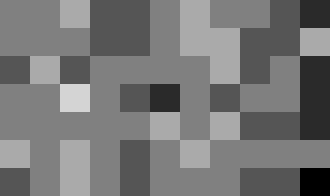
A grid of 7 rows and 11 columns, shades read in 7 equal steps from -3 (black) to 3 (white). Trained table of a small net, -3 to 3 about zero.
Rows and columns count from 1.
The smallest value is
-3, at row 7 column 11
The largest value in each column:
1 1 2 0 0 1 1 1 0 0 1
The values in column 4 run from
-1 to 0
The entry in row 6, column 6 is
0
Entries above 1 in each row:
0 0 0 1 0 0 0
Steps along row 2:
same same down same up up same down same up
